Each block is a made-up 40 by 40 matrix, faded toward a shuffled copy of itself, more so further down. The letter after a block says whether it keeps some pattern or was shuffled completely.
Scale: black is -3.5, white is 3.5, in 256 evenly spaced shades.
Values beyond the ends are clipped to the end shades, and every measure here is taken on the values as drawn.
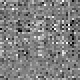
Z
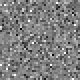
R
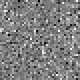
R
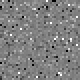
R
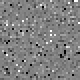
R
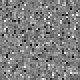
R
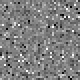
R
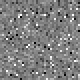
R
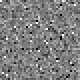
R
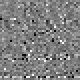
Z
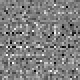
Z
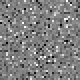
R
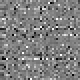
Z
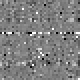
Z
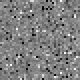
R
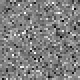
R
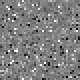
R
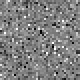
R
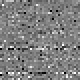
Z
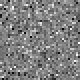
R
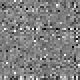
Z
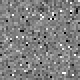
R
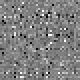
Z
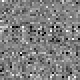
Z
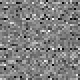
Z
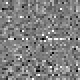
Z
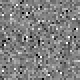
R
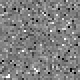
R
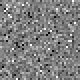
R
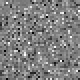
R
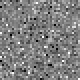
R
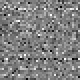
Z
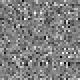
Z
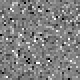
R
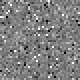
R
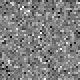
R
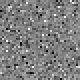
R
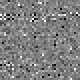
Z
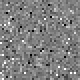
R
